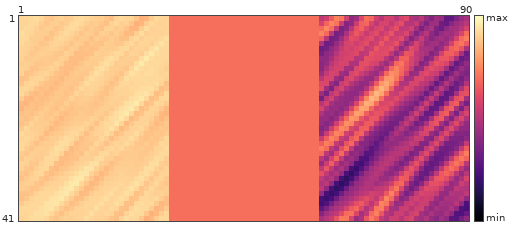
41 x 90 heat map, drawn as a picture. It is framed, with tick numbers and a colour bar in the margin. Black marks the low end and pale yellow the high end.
The table splits into one row of 3 panels. Panel 1,1: very high, slanting up to the right, faint in contrast. Panel 1,2: high, flat. Panel 1,3: middling, slanting up to the right, strong in contrast.
